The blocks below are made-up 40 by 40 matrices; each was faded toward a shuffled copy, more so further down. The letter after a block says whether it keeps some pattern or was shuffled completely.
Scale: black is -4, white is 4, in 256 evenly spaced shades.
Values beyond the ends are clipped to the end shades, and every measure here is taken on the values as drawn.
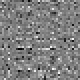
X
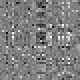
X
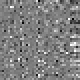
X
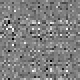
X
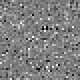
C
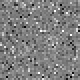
C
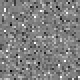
C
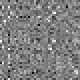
X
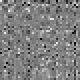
X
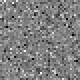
C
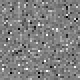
C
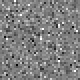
C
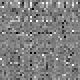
X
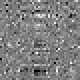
X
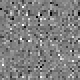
X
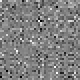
X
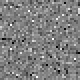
C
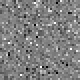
C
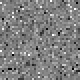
C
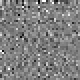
X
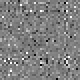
X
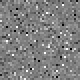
C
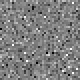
C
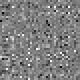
X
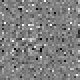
X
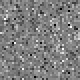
C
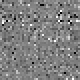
X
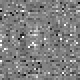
X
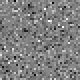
C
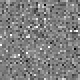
X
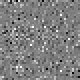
X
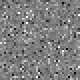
C
